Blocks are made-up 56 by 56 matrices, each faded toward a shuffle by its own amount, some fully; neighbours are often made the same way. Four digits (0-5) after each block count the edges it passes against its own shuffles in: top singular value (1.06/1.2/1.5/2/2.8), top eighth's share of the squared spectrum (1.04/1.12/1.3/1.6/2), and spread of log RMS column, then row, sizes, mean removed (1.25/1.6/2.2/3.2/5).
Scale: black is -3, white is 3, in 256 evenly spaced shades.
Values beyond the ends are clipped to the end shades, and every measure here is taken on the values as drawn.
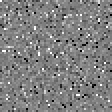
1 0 0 0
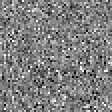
3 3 1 1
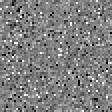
0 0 0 0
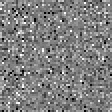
1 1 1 1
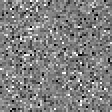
1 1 1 1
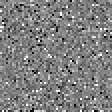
1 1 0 1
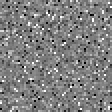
0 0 0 0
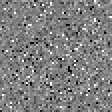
1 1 1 1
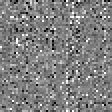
1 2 3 1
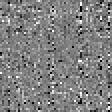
2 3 3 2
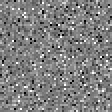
0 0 0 0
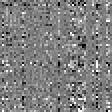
2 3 4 3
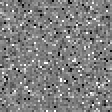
0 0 0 0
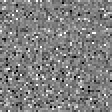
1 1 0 1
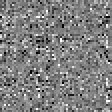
2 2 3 2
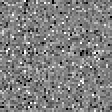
1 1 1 1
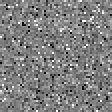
0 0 0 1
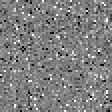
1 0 0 0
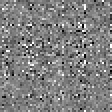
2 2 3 2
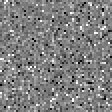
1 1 1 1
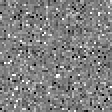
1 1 1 1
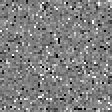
1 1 0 1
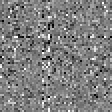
2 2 2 2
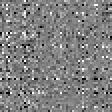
2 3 3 3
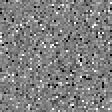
0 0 0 0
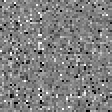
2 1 1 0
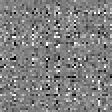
2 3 3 3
